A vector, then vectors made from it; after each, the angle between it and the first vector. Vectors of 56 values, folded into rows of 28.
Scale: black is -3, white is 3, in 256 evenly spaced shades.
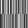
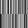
nearly parallel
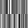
partly opposed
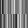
partly aligned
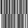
nearly opposite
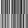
partly opposed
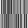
orthogonal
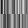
partly opposed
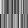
orthogonal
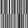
nearly opposite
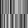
partly aligned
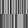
nearly parallel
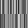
nearly parallel
